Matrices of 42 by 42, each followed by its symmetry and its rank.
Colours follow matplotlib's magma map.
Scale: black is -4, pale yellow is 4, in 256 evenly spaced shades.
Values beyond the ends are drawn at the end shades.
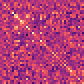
symmetric, rank five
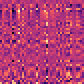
neither, rank three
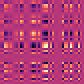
symmetric, rank one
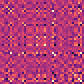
symmetric, rank three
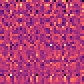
neither, rank five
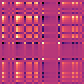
symmetric, rank one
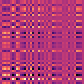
neither, rank one
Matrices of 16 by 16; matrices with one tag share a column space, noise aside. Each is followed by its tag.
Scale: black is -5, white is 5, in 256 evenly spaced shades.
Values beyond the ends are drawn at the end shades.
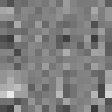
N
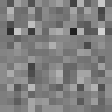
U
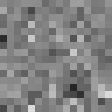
N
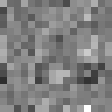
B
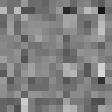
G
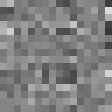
U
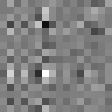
U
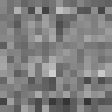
G
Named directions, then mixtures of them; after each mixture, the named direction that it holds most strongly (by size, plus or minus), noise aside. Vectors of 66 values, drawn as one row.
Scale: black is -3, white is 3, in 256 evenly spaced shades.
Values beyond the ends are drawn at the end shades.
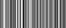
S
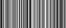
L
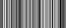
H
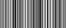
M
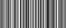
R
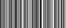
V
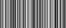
S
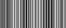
M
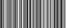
L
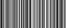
L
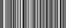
S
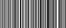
R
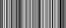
H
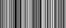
V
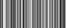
S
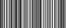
V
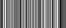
H
